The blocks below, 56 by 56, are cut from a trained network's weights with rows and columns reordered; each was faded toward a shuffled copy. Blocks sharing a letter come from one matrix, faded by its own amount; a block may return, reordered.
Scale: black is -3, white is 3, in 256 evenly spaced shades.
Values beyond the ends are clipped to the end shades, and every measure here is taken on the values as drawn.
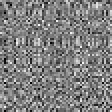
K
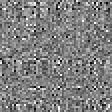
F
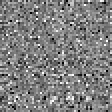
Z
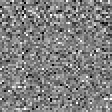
Z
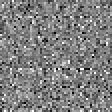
Z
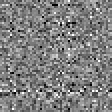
F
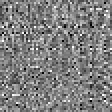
F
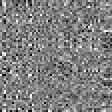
F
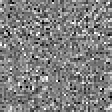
Z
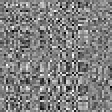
K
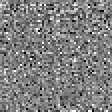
Z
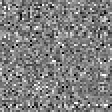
Z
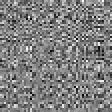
K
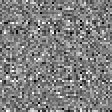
F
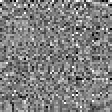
F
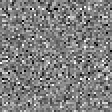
Z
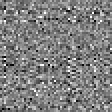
F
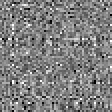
F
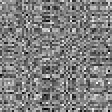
K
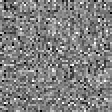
Z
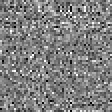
Z
